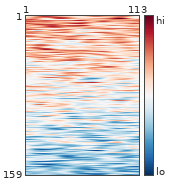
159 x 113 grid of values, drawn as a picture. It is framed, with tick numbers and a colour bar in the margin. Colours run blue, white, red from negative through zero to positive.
Grain: streaks across. Histogram: bell-shaped. Slope: up to the top.
